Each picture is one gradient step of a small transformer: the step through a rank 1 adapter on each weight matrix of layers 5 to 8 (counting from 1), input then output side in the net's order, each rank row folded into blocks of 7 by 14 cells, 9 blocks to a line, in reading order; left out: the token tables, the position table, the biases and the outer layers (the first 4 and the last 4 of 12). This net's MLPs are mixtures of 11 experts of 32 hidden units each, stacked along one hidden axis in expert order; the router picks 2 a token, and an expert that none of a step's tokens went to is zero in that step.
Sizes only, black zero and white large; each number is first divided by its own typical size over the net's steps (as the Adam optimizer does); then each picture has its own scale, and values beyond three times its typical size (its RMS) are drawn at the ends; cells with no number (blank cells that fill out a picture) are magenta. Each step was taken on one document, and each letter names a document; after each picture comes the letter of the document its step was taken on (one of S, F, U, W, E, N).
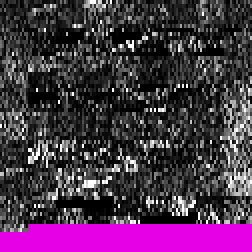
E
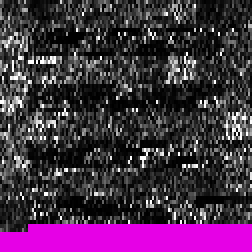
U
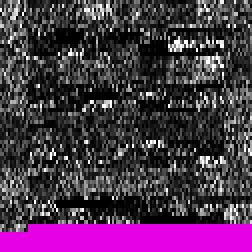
E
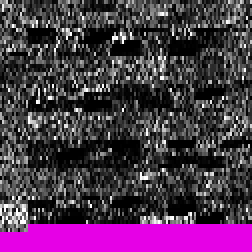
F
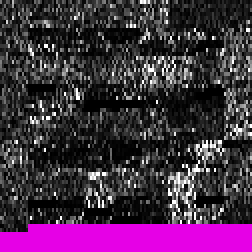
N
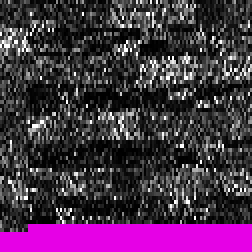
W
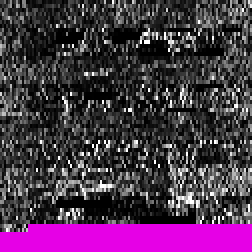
E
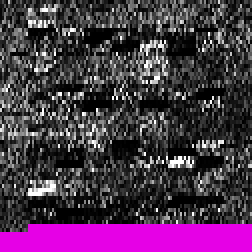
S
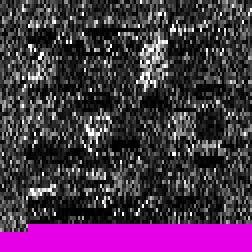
S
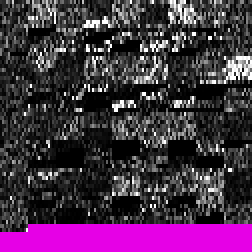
F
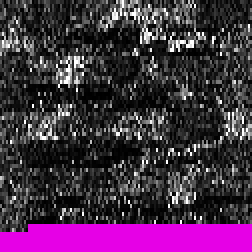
U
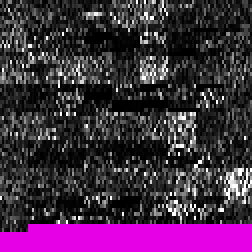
N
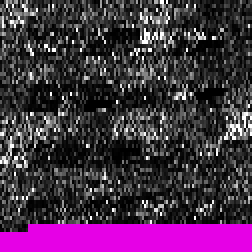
W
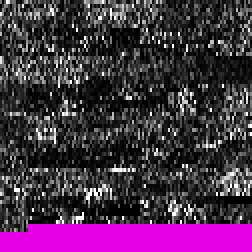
W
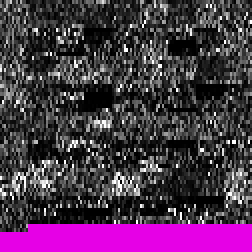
S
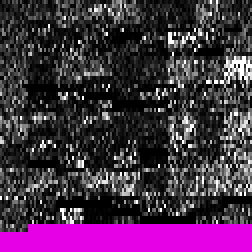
E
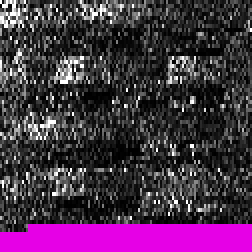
N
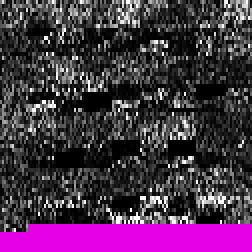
F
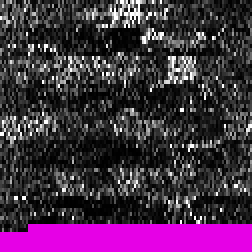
W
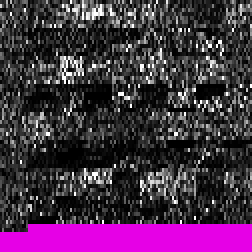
W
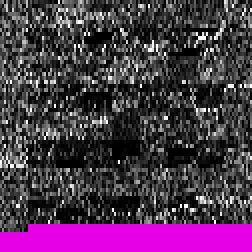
F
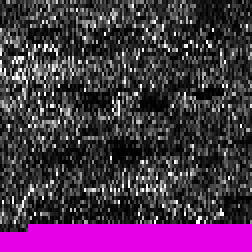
N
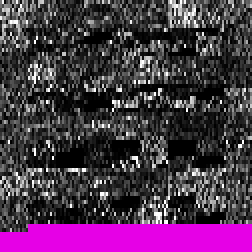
F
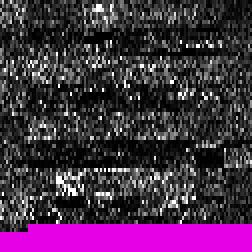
N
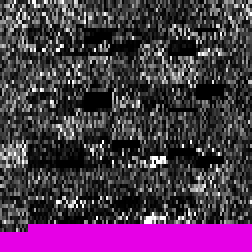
F
